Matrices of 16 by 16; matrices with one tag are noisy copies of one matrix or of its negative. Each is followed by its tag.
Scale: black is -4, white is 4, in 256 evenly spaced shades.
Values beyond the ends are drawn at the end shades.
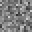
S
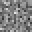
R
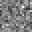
S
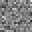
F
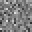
R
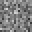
R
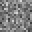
R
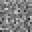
R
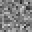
S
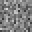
R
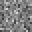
R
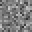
S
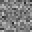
F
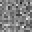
S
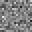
F
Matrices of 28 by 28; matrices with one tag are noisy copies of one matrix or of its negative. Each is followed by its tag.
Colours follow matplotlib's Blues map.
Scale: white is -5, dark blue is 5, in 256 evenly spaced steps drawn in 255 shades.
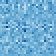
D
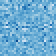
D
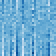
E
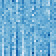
E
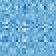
D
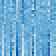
E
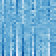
E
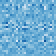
D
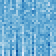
E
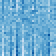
E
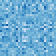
D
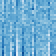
E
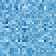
D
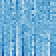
E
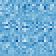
D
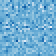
D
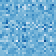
D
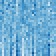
E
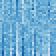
E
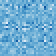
D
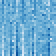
E
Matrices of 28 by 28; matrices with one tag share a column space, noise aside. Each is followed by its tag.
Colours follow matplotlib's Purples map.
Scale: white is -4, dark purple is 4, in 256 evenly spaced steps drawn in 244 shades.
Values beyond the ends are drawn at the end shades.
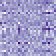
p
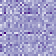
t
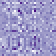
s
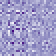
p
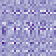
p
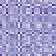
t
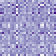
t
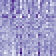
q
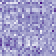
s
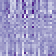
q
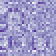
s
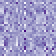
s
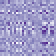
p
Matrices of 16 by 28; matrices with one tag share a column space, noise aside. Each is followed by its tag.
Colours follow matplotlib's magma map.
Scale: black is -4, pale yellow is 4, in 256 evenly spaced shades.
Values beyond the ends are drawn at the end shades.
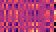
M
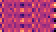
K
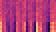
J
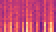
J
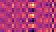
K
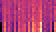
J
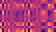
M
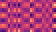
K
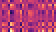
M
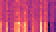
J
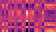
M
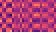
K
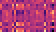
M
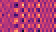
K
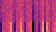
J
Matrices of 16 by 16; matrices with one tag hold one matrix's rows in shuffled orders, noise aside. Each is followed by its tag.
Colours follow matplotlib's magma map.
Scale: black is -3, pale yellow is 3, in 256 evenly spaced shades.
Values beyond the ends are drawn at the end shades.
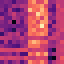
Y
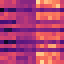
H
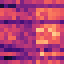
H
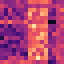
Y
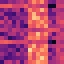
Y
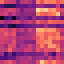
H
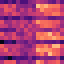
H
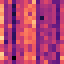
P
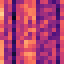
P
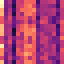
P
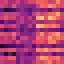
H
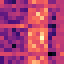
Y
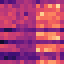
H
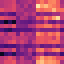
H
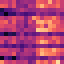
H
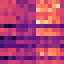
H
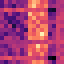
Y
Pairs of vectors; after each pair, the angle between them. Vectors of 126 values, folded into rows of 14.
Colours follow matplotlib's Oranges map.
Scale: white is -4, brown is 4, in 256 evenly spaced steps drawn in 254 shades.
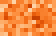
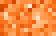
nearly opposite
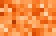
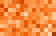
orthogonal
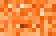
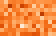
nearly opposite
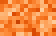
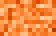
orthogonal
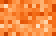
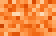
partly opposed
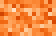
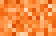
partly aligned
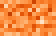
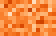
nearly opposite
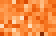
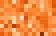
nearly parallel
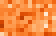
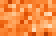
partly aligned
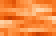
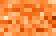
partly opposed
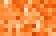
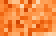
partly opposed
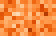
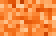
partly aligned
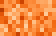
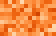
partly opposed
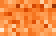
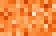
partly opposed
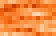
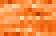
nearly opposite
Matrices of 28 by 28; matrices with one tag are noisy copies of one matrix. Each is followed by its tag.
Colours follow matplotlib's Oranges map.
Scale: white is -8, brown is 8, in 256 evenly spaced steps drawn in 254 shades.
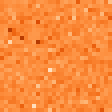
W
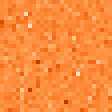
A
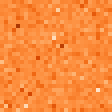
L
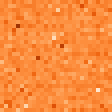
L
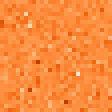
A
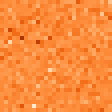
W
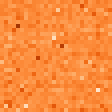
L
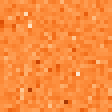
A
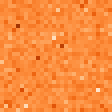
L
